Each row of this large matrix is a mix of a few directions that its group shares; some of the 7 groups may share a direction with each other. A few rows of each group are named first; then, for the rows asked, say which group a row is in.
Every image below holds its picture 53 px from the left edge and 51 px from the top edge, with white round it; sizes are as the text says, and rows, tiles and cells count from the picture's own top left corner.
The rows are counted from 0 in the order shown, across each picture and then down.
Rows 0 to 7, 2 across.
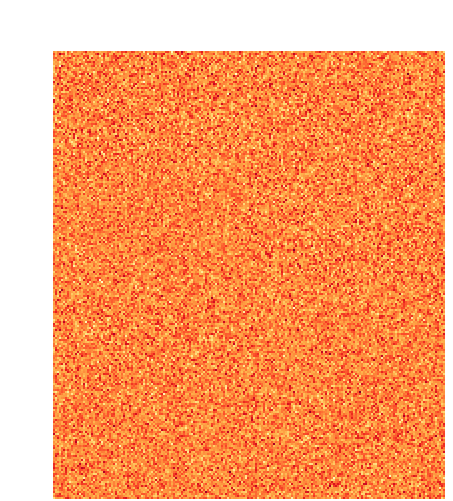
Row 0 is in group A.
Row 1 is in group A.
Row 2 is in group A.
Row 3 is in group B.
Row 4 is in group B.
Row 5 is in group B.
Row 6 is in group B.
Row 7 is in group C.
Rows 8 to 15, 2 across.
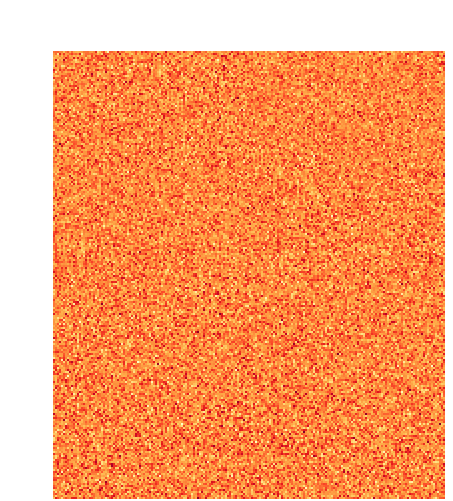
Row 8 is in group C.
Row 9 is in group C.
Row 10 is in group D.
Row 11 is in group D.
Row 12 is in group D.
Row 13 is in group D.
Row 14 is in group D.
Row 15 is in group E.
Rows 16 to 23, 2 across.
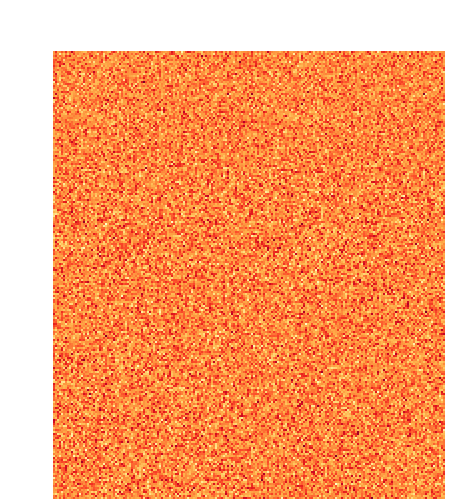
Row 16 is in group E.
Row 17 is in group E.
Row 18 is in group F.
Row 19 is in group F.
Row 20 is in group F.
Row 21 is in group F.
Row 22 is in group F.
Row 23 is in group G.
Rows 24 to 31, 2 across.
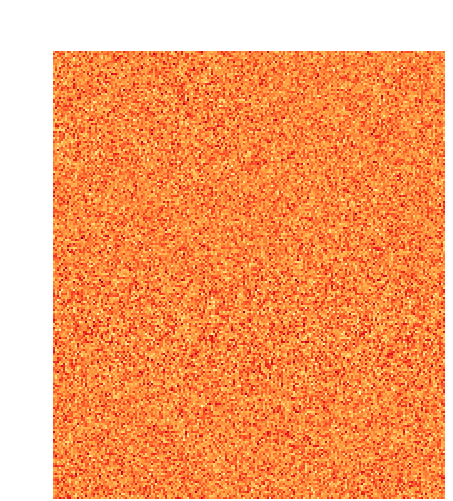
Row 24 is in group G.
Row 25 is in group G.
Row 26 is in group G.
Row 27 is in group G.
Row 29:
A
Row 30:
G
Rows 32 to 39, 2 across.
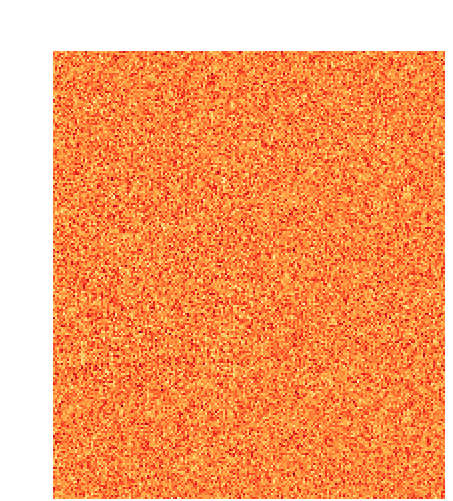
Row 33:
G
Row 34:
C
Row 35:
A
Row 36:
D
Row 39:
A
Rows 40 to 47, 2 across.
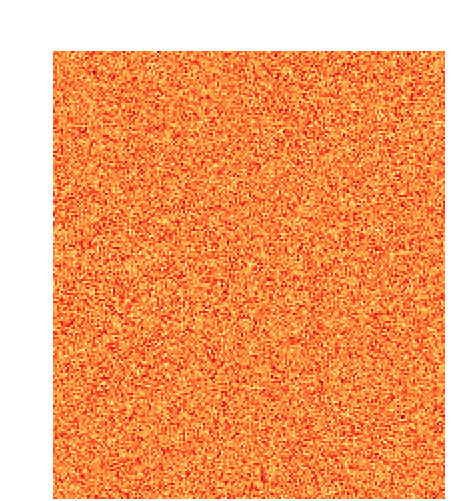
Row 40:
B
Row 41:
B
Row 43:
G
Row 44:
F
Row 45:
E
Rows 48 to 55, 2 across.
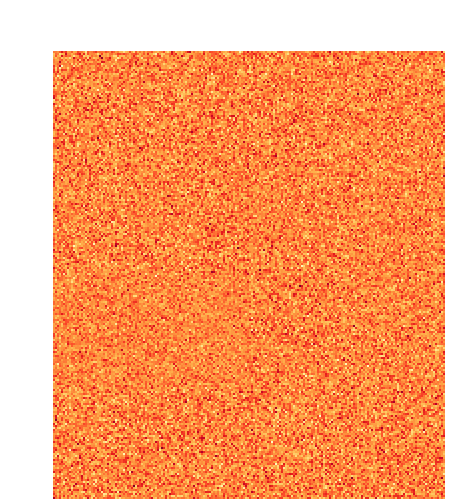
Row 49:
D
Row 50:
G
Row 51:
F
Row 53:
E
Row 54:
C
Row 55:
B
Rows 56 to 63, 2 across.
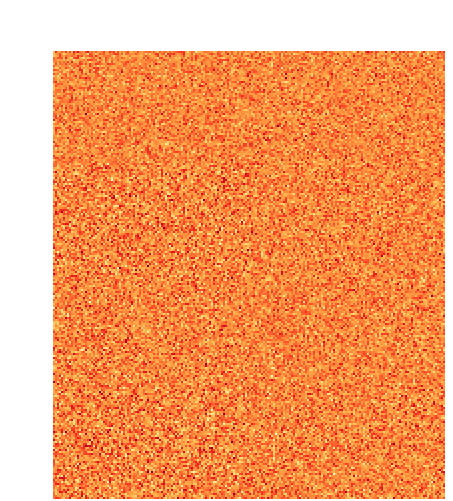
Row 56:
F
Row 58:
C
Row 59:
G
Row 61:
E
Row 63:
D
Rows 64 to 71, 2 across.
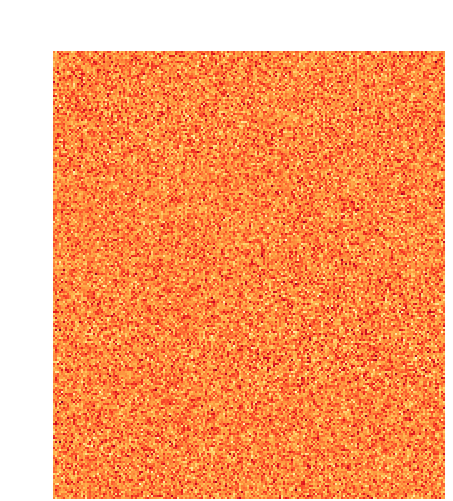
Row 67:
G
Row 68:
E
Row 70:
E
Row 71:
D
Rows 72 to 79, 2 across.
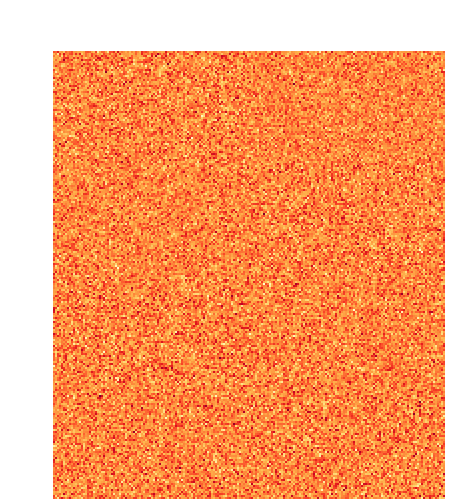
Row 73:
B
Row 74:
C
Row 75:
G
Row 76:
F
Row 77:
F
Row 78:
F
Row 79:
C
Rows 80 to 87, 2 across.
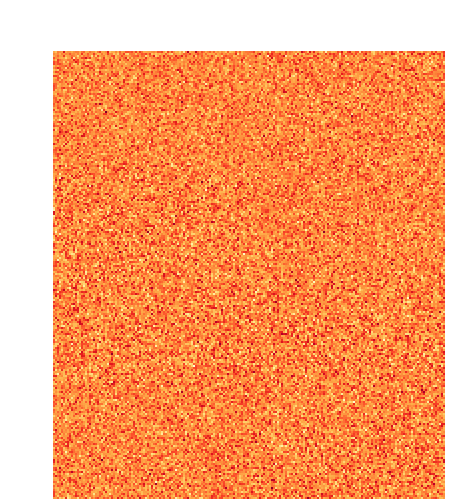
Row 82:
G
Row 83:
E
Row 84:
D
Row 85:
B
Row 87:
E
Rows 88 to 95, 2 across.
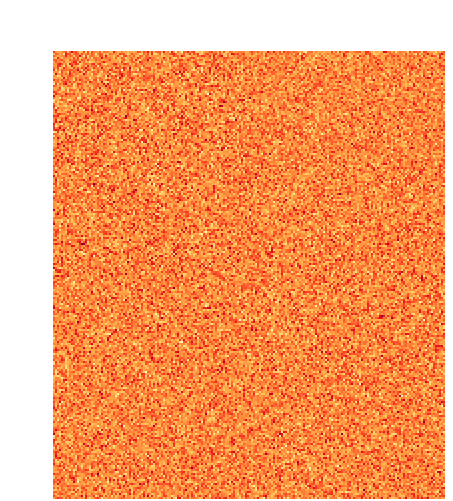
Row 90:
B
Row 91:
E
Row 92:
G
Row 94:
A
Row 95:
D
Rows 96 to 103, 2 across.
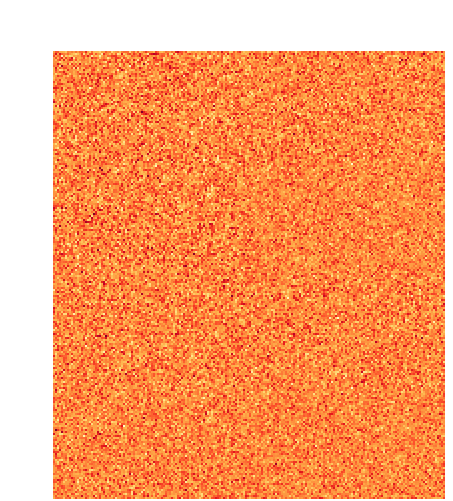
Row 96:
E
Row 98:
A
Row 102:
A
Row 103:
B
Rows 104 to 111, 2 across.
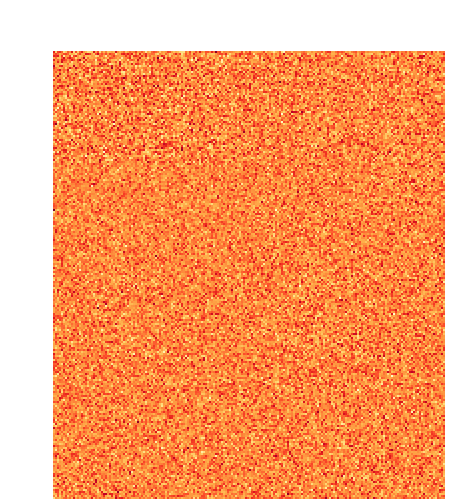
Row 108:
B
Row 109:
B
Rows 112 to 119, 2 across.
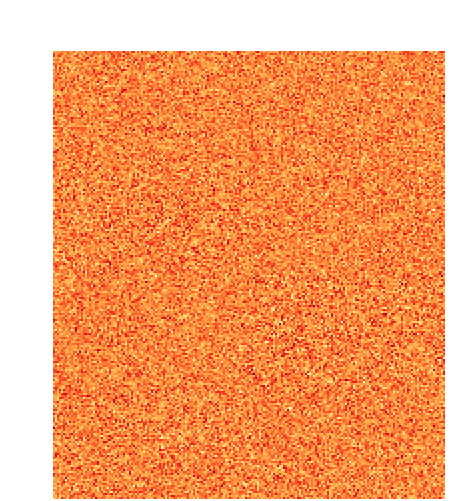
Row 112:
B
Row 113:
D
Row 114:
A
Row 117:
D
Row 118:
C
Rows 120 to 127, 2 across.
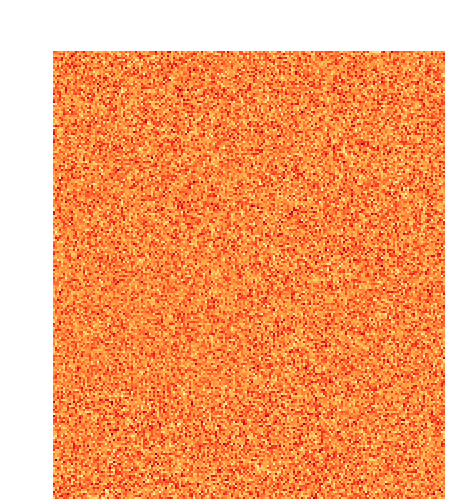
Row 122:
B
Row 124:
E
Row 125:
D
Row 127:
F
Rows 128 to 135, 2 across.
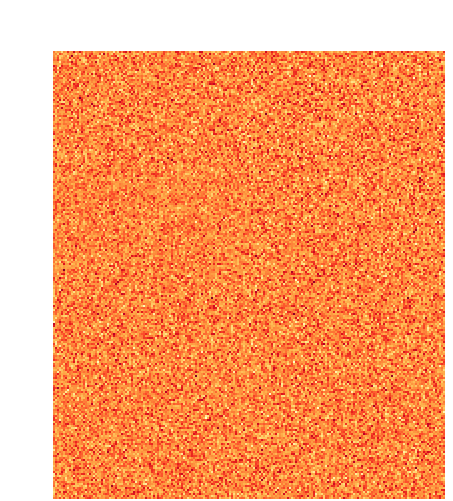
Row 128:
D
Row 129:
C
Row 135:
F
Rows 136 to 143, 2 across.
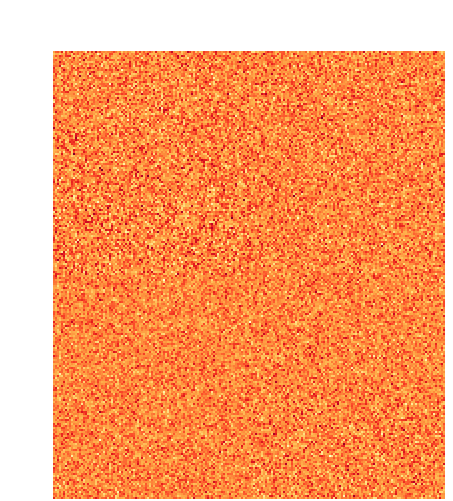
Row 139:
B
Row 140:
C
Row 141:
B
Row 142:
C
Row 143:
G
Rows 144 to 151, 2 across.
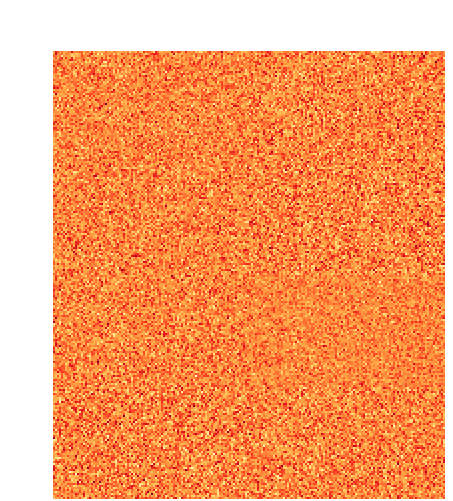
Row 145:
E
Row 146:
F
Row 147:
F
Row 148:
E
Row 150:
B
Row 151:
B
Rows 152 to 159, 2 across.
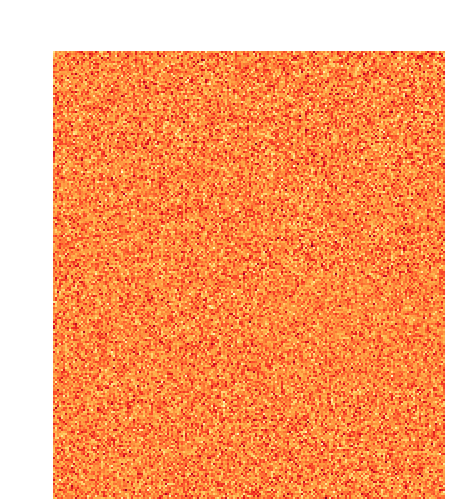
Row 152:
G
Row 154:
C
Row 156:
D
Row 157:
B
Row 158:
C
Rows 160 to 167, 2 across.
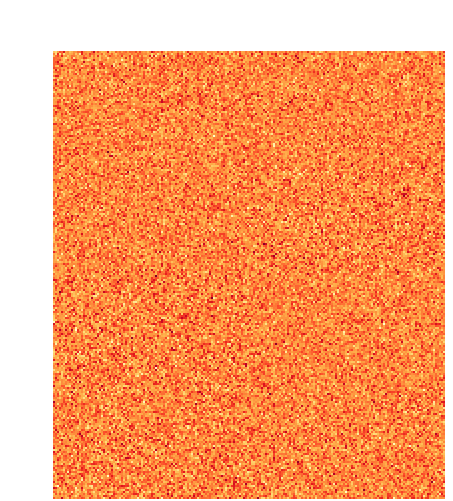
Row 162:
D
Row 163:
A
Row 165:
G
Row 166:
D
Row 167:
D
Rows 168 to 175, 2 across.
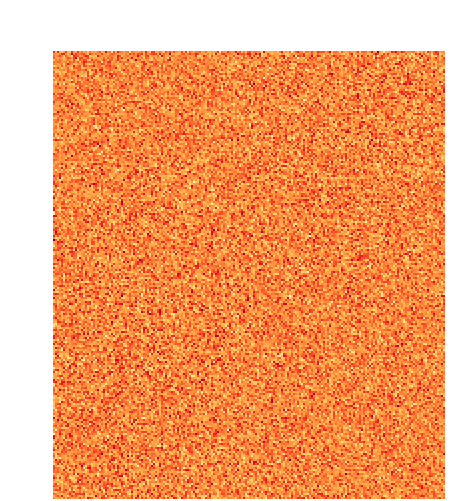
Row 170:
B
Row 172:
F
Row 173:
B
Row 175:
G
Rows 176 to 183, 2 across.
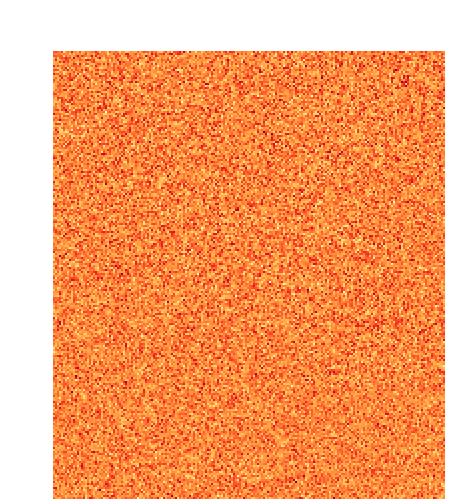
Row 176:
F
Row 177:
A
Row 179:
B
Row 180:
E
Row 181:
C
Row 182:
D
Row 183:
D
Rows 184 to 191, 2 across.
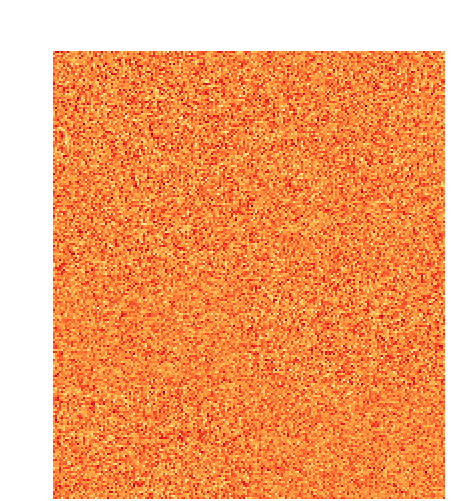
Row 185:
D
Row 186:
G
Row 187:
E
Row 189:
B
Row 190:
C
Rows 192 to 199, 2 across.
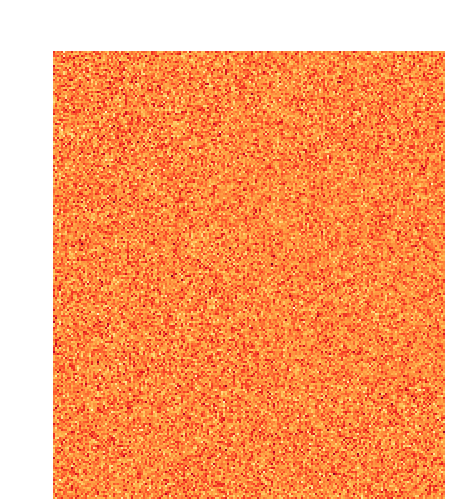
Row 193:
A
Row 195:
E
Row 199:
D
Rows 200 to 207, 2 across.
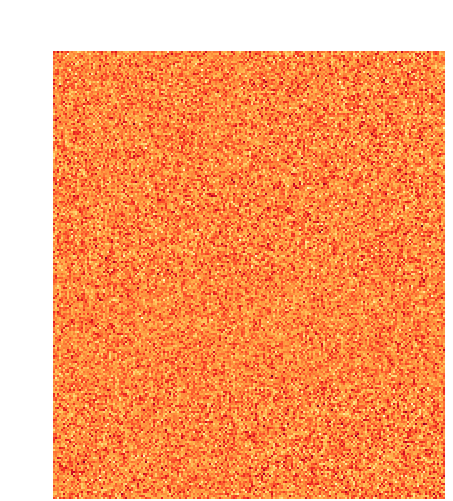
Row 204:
C
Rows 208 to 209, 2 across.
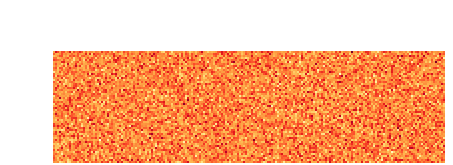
